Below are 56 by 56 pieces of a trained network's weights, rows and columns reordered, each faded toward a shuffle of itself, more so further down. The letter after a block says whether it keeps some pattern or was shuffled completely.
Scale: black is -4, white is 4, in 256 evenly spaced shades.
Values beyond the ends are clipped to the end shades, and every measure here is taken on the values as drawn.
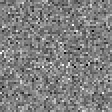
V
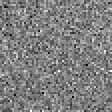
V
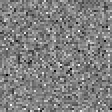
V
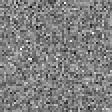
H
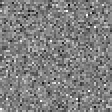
V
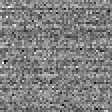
H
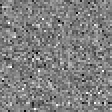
H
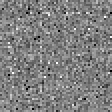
H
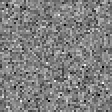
V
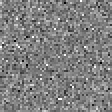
V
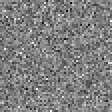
V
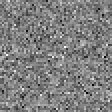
V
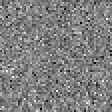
H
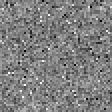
V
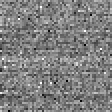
H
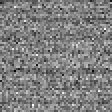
H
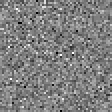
V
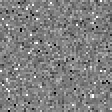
V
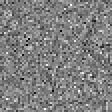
V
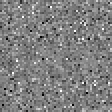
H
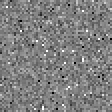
V
